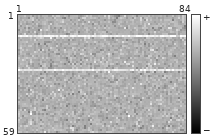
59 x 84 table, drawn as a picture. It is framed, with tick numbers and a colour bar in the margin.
Overall the values sit about 70% of the way up the scale. No overall slope runs across the table. Rows 11 and 28 stand out from the rest. The values are skewed, with a long tail toward high values.
